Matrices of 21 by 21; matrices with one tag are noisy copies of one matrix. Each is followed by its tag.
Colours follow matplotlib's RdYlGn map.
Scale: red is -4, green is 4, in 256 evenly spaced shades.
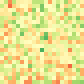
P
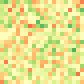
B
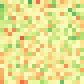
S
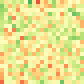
S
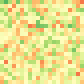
B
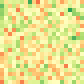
S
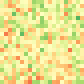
P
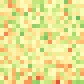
P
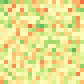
B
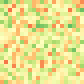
B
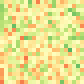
S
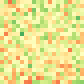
P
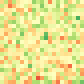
P
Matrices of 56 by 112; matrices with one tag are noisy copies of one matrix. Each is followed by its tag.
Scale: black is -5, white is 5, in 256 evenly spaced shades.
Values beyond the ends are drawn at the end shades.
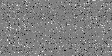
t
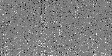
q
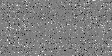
t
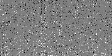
q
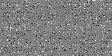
t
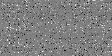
t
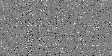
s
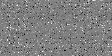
t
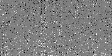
q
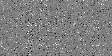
s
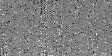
q
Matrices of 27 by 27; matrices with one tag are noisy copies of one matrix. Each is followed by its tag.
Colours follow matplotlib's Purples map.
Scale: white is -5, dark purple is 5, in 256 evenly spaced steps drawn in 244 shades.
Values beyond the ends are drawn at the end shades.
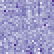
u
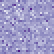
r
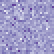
r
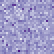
r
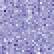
u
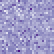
r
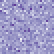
r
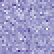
r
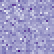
r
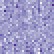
u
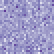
u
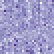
u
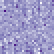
u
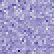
r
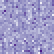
u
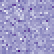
r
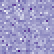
r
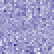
u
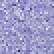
r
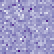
r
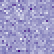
r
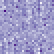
u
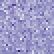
r
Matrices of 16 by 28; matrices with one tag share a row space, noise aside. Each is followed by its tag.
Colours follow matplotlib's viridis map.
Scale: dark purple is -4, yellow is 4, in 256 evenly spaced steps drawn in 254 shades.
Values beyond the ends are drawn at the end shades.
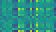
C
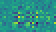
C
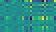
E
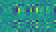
C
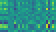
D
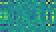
D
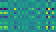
D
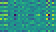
D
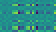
C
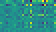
E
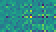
E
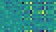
E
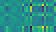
E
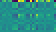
C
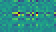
C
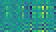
E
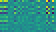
D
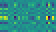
D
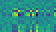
C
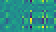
E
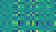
C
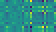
E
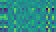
D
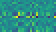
C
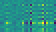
E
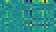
E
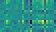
E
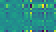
E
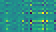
E
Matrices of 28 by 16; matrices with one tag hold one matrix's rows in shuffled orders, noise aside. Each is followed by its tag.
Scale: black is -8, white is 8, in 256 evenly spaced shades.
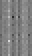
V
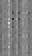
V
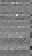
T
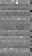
T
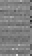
T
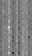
V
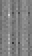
V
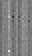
V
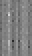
V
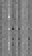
V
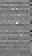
T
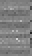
T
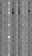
V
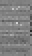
T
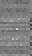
T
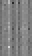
V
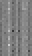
V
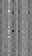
V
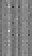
V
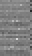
T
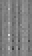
V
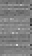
T
